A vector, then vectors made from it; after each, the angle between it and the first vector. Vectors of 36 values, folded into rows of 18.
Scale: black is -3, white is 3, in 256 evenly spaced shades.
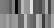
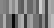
partly opposed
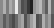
nearly opposite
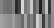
nearly parallel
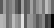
orthogonal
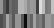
orthogonal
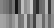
nearly parallel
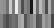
nearly opposite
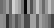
partly opposed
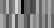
partly opposed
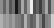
nearly parallel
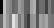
orthogonal
